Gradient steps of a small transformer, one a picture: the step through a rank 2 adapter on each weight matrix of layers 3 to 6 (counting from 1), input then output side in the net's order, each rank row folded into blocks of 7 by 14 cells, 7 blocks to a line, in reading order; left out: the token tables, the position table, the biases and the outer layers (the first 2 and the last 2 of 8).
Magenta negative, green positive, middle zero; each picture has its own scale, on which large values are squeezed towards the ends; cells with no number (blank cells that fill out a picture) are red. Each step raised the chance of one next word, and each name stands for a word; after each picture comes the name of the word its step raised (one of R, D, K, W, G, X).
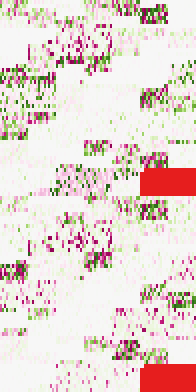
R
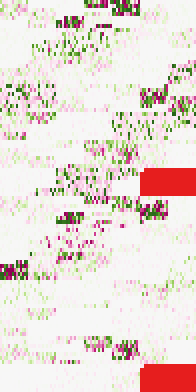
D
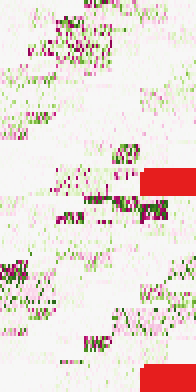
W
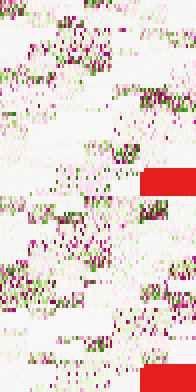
R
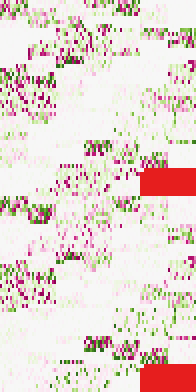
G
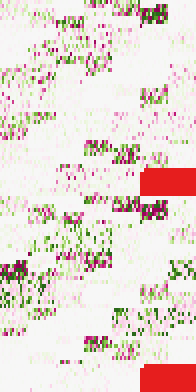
W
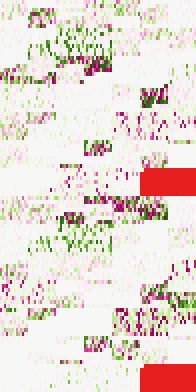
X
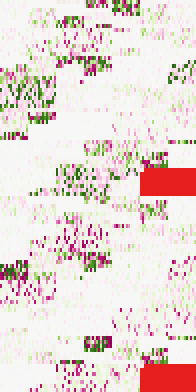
R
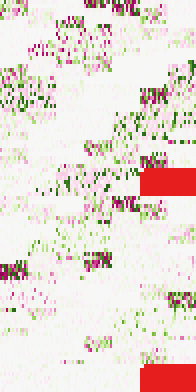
D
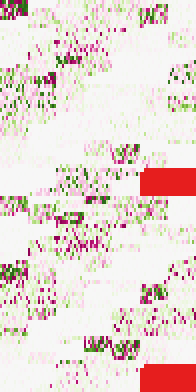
R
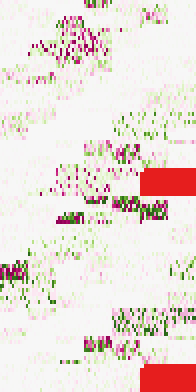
W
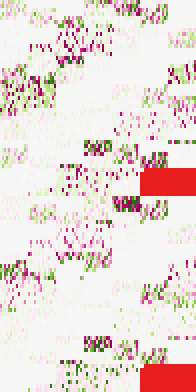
G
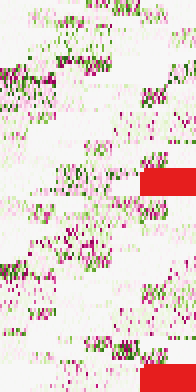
R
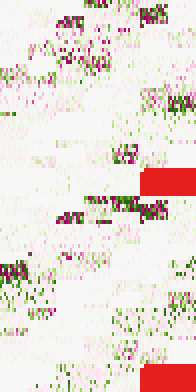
W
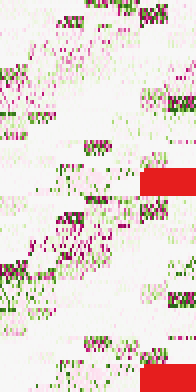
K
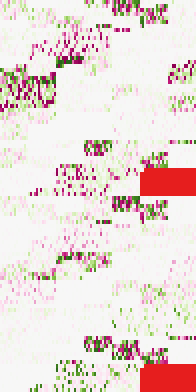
G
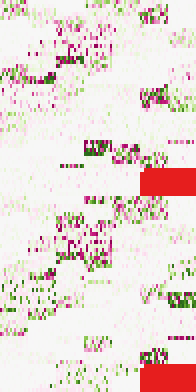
K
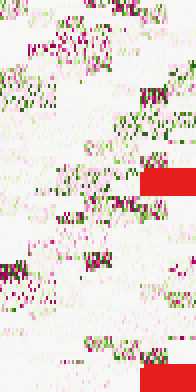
D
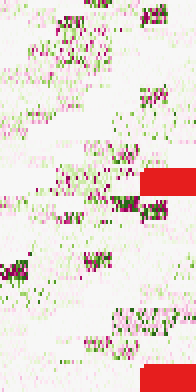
W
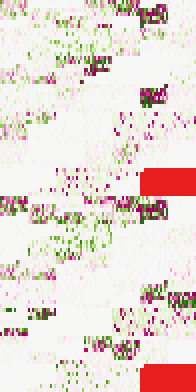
X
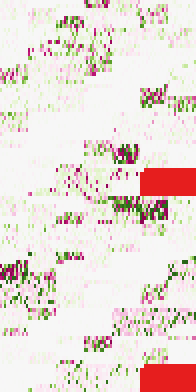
W
